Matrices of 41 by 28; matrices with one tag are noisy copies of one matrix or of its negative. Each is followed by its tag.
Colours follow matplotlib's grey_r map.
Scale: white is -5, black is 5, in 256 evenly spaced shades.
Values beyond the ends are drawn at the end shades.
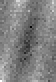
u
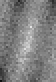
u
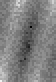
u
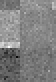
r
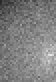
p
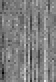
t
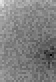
p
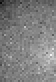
p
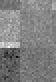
r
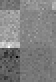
r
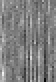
t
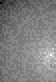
p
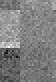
r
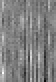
t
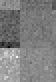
r
